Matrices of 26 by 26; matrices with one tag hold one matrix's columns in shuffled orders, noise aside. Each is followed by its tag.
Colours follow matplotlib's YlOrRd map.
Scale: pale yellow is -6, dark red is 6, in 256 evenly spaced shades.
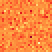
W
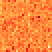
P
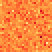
W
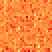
P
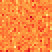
P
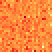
P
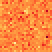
W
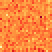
P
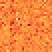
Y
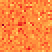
Y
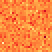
W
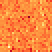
P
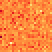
W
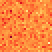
W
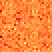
W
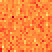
P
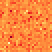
W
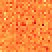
Y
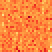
P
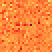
Y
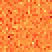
W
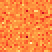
W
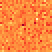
Y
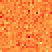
W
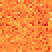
Y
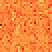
Y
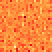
P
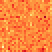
P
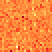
P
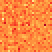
Y
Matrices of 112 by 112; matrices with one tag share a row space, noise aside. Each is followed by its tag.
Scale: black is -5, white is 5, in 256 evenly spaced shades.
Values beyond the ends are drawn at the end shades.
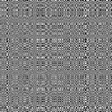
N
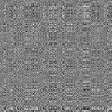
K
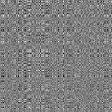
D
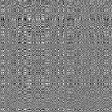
D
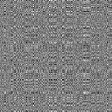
K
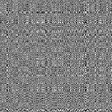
N
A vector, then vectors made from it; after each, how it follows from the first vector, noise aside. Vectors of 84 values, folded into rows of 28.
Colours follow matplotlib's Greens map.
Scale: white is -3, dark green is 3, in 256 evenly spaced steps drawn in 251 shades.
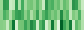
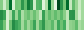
wrapped around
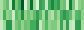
reversed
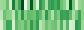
reversed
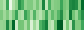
sign-scrambled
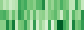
sign-scrambled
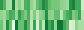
sign-scrambled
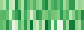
sign-scrambled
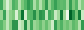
wrapped around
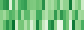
sign-scrambled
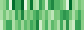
reversed
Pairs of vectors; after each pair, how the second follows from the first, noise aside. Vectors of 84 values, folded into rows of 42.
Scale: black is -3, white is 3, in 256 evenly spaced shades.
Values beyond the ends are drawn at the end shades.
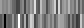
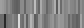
shrunk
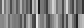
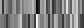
sign-scrambled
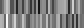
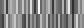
sign-scrambled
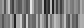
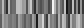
wrapped around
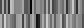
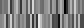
wrapped around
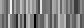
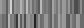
shrunk
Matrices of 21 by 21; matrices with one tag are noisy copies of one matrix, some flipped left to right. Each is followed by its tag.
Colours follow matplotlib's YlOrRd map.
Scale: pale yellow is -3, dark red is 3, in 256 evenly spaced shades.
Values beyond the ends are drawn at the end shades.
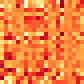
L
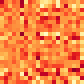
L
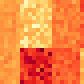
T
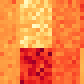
T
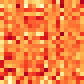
L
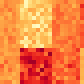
T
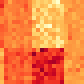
T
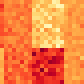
T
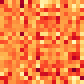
L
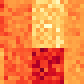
T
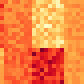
T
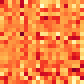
L
